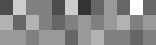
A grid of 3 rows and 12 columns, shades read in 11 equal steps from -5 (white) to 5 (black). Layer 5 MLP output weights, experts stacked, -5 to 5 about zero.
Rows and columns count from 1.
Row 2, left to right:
-2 1 -2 0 1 0 -1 0 -1 -2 0 -1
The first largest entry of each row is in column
7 2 6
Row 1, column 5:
2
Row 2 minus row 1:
-4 4 -2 0 -1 3 -4 -1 0 -3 5 -2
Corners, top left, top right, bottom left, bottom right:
2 1 -1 0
